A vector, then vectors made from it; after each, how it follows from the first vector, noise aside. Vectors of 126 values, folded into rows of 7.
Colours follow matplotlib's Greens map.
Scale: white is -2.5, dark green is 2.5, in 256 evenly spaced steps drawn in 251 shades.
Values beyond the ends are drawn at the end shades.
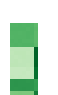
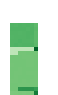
partly zeroed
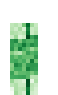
wrapped around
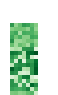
sign-scrambled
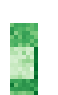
copied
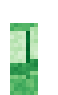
wrapped around
